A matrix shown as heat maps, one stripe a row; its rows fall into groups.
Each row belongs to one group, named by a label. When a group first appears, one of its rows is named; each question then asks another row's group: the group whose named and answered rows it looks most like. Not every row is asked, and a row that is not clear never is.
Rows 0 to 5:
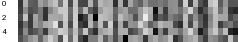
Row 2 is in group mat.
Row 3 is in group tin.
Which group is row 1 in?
mat
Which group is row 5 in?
tin
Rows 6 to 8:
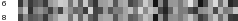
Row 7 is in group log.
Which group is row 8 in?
mat
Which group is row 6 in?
mat
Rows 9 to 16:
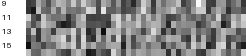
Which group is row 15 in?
mat
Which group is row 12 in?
log
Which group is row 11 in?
log
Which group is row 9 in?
tin
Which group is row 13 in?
mat
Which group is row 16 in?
log
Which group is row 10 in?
tin
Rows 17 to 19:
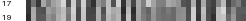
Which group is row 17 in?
tin
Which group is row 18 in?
mat
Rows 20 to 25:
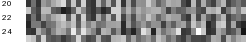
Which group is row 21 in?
log
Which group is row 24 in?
tin
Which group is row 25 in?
log
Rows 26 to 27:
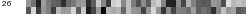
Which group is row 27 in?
mat
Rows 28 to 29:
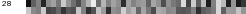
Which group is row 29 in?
log
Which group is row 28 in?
mat
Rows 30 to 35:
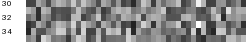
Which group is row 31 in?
log
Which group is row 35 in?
log
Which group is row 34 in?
mat
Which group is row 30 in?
tin
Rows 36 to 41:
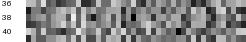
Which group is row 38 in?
tin
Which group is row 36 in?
log
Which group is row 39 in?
tin
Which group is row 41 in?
mat
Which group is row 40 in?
log
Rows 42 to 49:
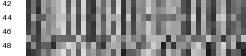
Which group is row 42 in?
tin
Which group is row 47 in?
log
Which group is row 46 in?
tin
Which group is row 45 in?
tin
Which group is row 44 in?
mat
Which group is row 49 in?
tin
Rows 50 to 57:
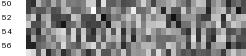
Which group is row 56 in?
tin
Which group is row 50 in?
tin
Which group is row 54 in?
tin
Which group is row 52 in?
log
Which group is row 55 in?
mat
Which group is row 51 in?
mat
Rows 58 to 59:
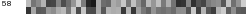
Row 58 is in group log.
